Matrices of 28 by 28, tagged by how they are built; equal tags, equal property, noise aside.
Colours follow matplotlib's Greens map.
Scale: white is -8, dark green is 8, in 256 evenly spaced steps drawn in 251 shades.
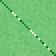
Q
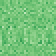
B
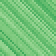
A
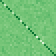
Q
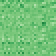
B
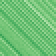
A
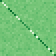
Q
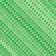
A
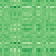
B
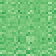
B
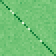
Q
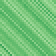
A
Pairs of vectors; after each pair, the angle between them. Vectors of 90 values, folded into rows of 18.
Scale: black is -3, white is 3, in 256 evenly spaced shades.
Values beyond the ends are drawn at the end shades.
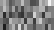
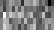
nearly opposite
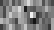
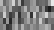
partly opposed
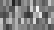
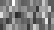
partly opposed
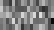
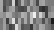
nearly parallel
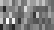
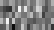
partly aligned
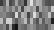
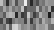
nearly opposite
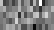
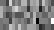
orthogonal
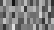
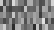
nearly opposite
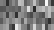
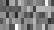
nearly parallel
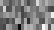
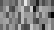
partly opposed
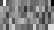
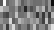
nearly parallel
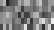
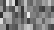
orthogonal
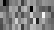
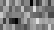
orthogonal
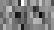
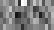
nearly parallel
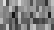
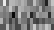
nearly parallel
